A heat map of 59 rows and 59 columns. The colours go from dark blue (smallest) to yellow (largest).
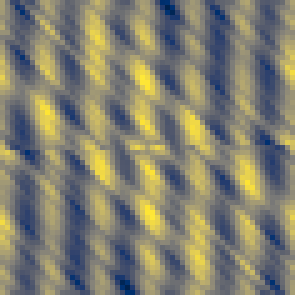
No overall slope runs across the table. Stripes running up and down repeat 6 times from left to right. It looks the same turned upside down. There are no lone odd cells. Overall the values sit about 50% of the way up the scale.
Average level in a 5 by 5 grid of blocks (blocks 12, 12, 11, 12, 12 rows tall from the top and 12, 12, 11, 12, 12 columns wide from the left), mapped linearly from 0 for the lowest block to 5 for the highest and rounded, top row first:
24203
53523
34443
32535
30242
